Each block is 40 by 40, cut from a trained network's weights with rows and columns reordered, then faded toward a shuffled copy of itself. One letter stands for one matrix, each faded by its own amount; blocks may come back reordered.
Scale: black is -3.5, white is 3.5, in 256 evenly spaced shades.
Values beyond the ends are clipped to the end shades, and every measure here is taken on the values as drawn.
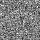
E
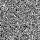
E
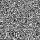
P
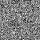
E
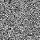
P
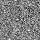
P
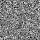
E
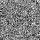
E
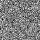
P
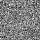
E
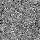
E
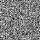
P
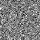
P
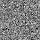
E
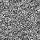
P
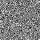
E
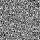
P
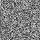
P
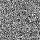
P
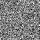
P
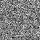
E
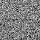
E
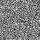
P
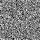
E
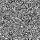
E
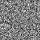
P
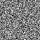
P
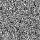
E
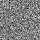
P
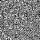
E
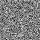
P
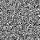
E
